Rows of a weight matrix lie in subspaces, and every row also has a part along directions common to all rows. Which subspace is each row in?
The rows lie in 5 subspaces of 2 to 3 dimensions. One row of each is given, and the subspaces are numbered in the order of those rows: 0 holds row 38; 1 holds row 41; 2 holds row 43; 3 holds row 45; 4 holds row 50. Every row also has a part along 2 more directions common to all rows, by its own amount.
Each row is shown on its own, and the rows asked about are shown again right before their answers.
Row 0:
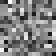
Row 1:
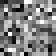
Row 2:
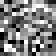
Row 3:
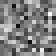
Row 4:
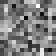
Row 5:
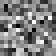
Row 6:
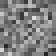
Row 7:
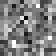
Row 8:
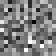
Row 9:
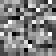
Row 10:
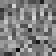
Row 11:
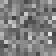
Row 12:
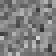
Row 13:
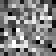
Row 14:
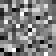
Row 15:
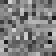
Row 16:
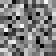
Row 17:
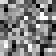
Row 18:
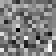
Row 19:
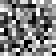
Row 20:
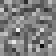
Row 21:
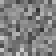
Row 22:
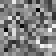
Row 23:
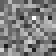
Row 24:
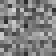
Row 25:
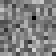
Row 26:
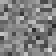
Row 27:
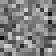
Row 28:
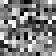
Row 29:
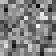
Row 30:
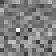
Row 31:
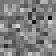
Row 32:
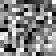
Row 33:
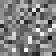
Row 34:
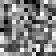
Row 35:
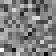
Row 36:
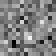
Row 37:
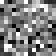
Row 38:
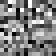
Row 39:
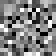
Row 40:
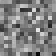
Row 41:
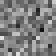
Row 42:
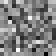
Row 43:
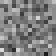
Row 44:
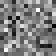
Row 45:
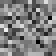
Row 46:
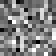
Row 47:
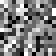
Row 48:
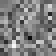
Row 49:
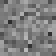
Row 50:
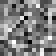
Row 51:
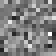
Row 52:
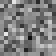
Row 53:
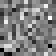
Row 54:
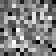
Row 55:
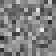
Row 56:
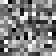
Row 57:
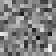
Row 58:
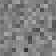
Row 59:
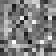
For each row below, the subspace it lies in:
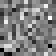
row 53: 2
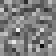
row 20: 1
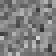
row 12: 1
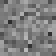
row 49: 0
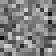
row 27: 4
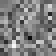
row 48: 4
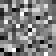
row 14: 2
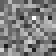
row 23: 2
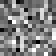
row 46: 2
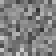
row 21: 1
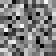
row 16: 3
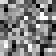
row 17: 4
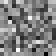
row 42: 2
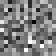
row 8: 0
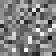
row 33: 3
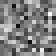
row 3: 4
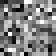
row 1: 3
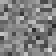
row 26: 1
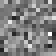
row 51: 0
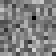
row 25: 2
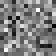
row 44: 3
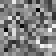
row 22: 3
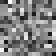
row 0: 0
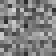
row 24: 0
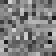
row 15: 0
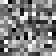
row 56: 0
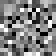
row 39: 3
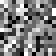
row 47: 3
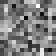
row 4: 4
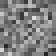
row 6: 2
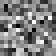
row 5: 3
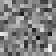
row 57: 1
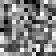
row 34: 4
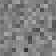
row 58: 3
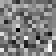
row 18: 1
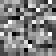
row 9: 0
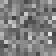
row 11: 0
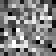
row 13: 2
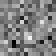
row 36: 4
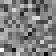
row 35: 2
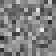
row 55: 1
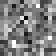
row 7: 4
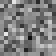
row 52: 3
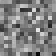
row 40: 3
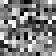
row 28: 0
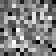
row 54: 2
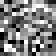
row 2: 1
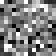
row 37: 1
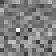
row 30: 1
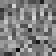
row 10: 2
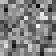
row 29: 4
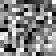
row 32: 3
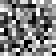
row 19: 2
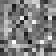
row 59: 4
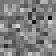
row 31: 3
